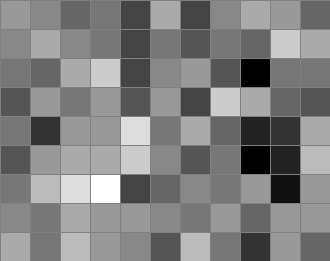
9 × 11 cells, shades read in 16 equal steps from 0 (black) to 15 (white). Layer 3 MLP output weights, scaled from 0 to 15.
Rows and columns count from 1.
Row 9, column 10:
9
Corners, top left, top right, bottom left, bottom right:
9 6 10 6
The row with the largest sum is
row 8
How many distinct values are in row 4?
7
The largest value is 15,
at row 7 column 4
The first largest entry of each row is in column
6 10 4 8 5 5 4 3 3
